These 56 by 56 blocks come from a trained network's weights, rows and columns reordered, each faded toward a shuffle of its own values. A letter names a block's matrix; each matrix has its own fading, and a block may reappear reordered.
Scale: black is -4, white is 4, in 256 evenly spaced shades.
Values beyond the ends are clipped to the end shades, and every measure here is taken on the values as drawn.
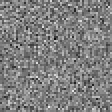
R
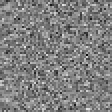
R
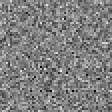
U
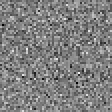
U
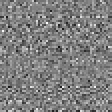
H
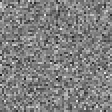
R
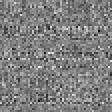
H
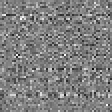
H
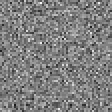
U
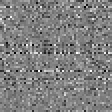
H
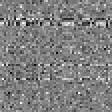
H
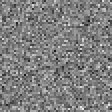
U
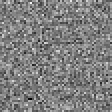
R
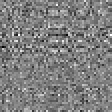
H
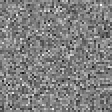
U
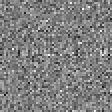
U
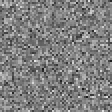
R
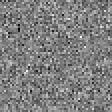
U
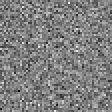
R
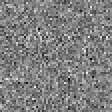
U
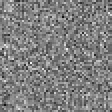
R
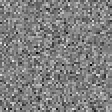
U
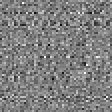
H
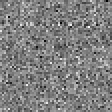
U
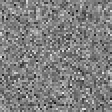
R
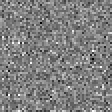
U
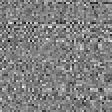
H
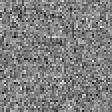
U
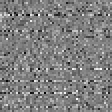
H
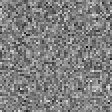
R
